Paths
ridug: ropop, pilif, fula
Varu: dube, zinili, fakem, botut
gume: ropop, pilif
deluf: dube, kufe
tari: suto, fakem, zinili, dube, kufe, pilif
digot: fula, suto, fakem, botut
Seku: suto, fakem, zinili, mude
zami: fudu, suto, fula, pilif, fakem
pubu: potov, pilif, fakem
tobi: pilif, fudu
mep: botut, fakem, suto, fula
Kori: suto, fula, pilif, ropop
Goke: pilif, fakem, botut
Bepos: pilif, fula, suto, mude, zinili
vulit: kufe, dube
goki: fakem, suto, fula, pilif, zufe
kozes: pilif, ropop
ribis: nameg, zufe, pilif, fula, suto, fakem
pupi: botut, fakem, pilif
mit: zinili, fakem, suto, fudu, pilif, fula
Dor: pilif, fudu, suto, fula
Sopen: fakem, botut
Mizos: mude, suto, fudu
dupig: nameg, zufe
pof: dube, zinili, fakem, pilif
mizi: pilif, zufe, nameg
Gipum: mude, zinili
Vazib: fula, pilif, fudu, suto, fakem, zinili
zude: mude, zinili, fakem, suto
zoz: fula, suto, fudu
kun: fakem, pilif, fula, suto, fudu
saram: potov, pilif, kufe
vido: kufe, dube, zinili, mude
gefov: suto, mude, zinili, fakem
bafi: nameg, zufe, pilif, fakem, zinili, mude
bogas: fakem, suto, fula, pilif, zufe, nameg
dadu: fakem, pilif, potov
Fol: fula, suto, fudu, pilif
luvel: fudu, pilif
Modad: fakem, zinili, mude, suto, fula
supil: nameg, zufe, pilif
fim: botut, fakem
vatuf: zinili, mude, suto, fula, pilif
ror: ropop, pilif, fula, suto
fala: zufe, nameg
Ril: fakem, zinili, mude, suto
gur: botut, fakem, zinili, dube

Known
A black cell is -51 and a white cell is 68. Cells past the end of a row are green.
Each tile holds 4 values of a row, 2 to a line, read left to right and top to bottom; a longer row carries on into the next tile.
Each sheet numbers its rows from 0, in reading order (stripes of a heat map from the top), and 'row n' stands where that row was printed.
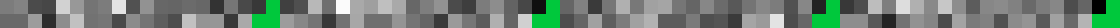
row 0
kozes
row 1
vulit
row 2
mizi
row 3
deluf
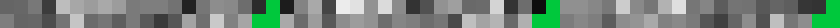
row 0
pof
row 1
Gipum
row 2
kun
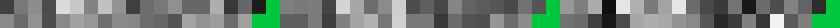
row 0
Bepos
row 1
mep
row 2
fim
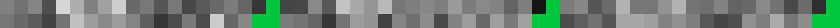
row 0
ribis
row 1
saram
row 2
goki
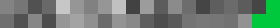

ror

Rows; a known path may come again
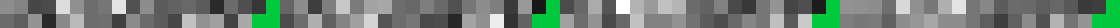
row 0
kozes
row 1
fala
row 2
gur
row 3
kun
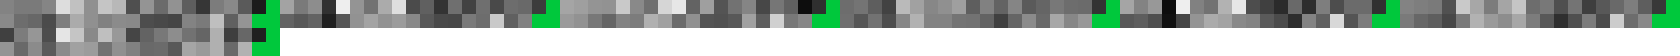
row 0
zude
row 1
digot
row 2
Mizos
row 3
vatuf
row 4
Sopen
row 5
ribis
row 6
Bepos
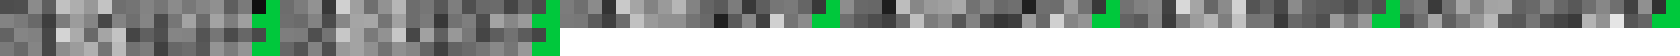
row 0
saram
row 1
mit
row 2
zami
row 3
pupi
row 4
mep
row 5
mizi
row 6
Modad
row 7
ror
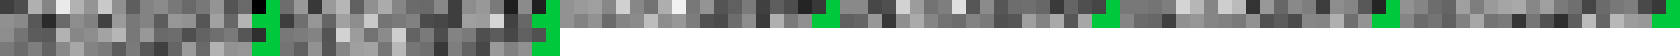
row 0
deluf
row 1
dupig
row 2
zoz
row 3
Kori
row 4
Ril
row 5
luvel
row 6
Fol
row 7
Dor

